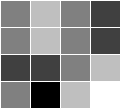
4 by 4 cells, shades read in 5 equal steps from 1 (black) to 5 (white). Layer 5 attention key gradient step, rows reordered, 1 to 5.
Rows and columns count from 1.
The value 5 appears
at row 4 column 4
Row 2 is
3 4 3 2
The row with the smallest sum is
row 3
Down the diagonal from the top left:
3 4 3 5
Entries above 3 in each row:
1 1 1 2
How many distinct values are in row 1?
3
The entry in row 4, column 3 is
4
